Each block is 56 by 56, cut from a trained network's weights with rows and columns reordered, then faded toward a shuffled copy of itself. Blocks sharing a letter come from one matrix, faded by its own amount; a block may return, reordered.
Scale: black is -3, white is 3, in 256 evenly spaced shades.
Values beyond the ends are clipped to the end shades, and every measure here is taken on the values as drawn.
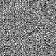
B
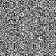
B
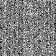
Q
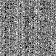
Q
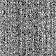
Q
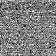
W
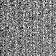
Q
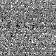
W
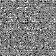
W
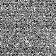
W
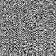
B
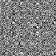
B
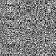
B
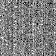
Q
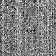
Q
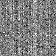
Q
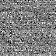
W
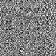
B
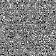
W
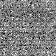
W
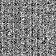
Q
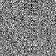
B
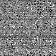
W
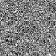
B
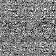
W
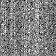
Q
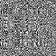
B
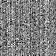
Q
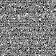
W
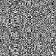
B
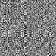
B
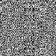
B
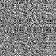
B
